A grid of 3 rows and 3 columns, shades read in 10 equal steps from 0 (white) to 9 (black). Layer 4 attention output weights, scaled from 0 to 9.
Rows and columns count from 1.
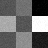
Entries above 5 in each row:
2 1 2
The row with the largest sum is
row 1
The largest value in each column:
6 6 9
